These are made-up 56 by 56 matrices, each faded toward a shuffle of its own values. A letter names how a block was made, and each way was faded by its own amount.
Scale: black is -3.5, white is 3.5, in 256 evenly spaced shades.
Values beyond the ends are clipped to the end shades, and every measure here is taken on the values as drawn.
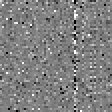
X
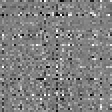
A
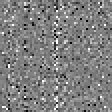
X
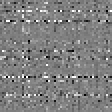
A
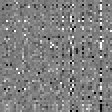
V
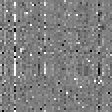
V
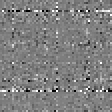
A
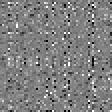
V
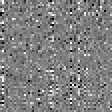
V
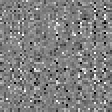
V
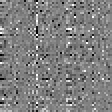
V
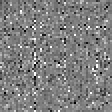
X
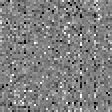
X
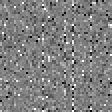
X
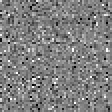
X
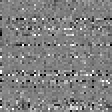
A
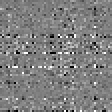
A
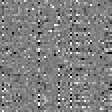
V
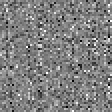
X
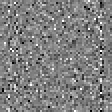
X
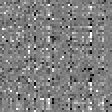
V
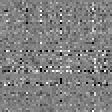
A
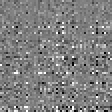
A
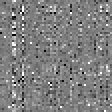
V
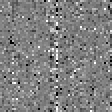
X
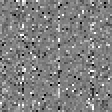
X
